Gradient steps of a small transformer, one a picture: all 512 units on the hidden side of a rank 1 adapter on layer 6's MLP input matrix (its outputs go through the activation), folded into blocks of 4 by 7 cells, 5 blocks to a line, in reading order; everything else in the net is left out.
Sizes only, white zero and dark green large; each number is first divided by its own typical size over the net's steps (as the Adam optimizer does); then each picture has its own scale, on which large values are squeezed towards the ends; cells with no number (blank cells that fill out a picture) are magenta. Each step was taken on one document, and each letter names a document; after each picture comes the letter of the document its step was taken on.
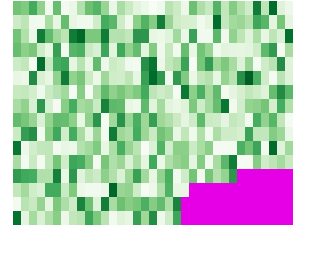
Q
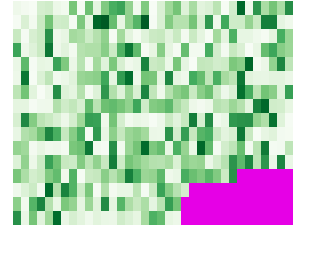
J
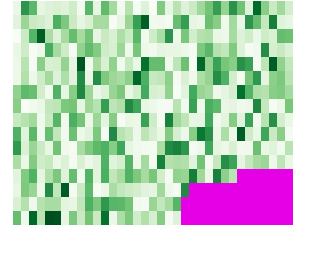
J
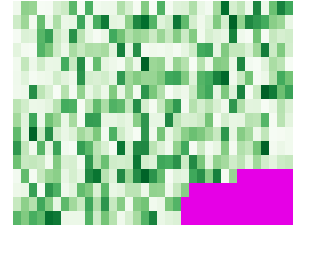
J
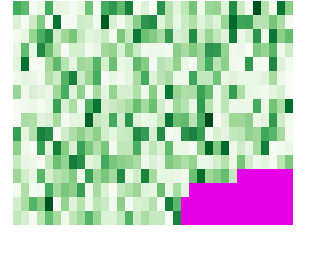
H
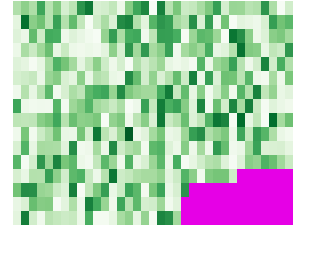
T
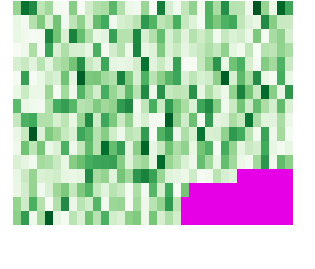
J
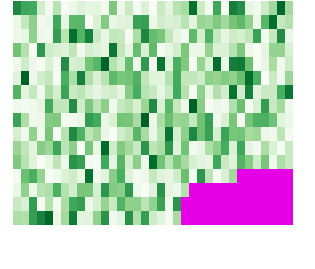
H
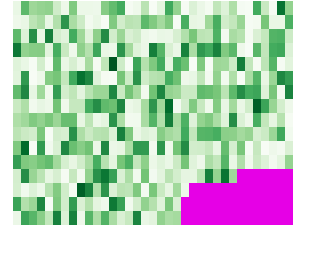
Q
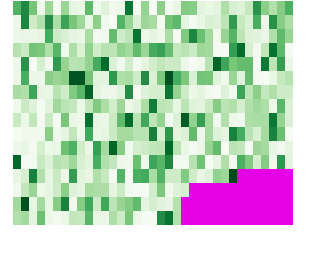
H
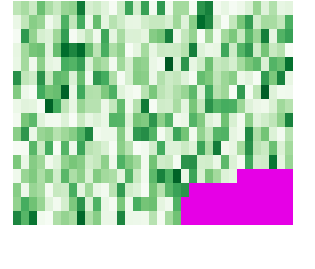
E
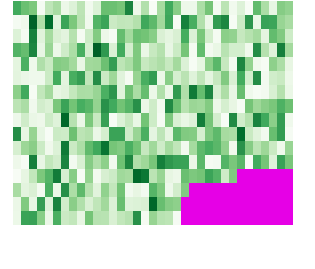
Q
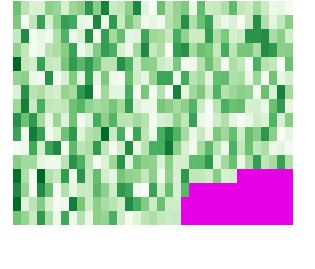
E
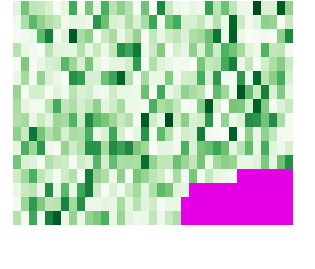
J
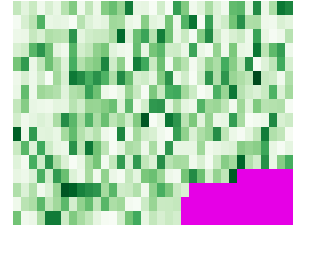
H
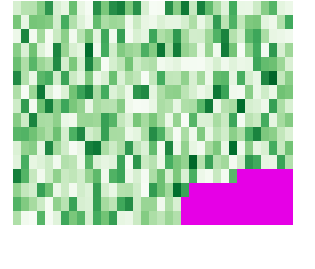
E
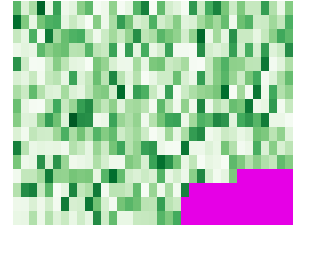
T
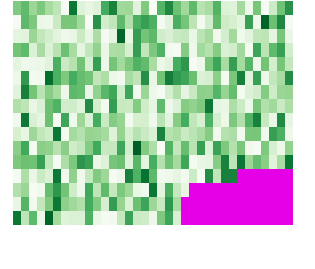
Q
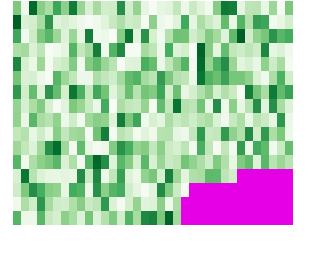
T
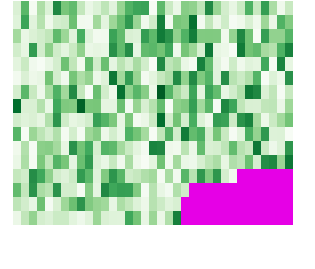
T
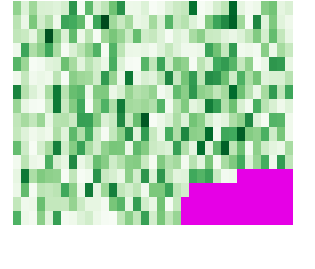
J
